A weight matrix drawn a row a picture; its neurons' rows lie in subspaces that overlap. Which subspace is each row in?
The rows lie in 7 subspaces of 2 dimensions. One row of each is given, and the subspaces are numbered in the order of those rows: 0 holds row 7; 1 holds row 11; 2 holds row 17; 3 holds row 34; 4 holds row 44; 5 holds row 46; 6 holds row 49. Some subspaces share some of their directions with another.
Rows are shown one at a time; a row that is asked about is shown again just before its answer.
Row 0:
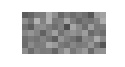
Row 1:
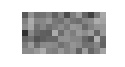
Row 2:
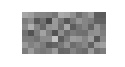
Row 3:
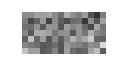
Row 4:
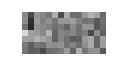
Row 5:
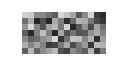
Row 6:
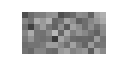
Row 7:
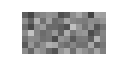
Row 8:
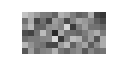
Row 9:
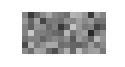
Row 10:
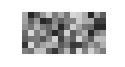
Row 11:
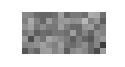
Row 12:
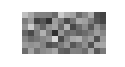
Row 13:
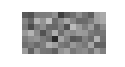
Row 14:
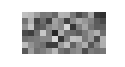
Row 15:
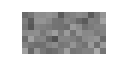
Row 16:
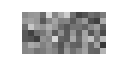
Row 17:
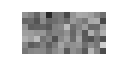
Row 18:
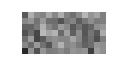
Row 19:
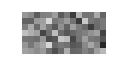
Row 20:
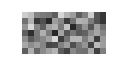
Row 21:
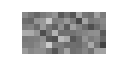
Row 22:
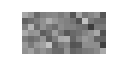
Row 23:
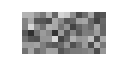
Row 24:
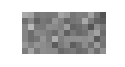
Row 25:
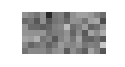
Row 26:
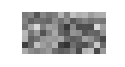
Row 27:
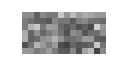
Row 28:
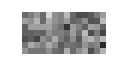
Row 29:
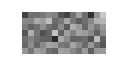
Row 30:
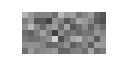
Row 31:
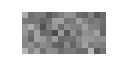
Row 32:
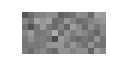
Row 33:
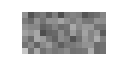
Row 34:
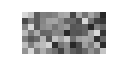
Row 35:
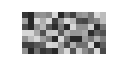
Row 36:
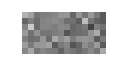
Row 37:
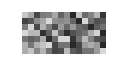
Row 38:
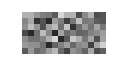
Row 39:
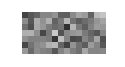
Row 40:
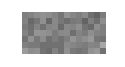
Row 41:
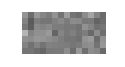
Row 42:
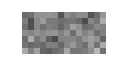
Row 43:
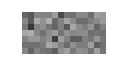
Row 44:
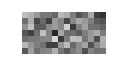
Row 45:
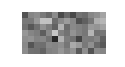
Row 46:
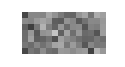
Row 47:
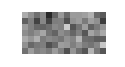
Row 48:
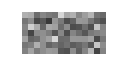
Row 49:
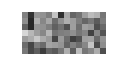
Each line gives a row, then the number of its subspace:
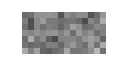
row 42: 1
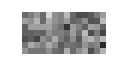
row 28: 2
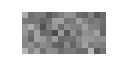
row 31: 5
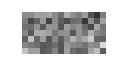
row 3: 1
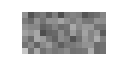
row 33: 5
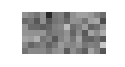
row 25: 2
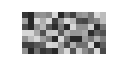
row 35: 6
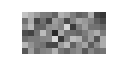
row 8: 4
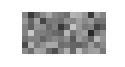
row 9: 0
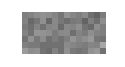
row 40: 1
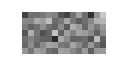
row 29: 6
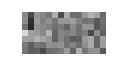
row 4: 6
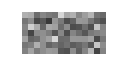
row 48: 4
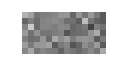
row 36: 3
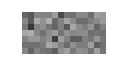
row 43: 6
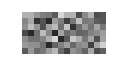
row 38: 3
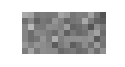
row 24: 3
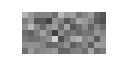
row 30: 0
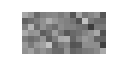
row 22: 3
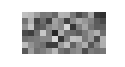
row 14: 4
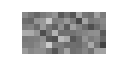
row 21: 3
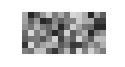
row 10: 0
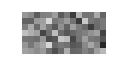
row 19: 3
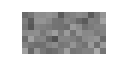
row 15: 1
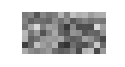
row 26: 4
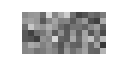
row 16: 2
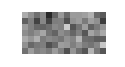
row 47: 2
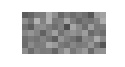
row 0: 2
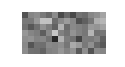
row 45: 0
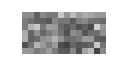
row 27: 4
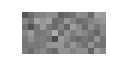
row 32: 5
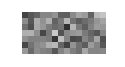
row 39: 4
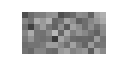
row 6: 5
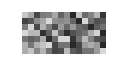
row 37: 3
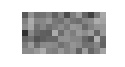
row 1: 6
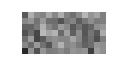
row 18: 5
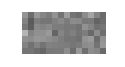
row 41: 6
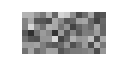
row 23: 2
